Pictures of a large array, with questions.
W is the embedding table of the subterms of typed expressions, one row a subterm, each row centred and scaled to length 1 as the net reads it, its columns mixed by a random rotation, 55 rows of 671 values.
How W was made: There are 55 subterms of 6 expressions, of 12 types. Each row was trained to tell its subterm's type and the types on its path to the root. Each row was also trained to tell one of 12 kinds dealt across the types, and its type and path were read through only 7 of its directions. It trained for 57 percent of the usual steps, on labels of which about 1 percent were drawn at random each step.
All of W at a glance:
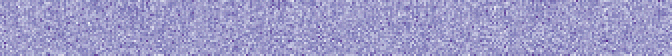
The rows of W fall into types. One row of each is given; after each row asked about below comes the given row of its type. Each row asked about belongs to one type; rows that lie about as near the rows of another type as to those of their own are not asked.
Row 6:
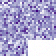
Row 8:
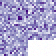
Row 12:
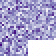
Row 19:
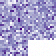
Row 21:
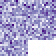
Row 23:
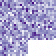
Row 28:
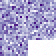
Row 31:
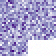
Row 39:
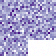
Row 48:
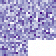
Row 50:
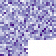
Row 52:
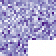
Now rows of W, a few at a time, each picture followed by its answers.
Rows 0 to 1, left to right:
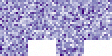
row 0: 8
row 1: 8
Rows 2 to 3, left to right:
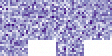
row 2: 21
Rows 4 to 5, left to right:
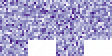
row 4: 21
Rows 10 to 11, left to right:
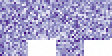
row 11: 8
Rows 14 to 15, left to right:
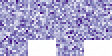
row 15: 50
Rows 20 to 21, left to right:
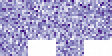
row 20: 6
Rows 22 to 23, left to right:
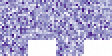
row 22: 31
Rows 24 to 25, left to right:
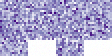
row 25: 23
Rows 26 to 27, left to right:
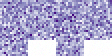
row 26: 52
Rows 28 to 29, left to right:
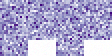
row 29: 19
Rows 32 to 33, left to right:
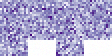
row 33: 39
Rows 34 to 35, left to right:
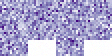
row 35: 21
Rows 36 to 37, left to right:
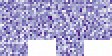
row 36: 23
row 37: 52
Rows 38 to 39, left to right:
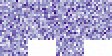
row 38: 19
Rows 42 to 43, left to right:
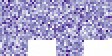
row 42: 23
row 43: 31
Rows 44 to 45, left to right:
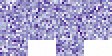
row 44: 28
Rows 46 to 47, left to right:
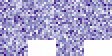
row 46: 6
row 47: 50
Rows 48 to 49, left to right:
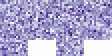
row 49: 12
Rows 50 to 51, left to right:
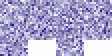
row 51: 39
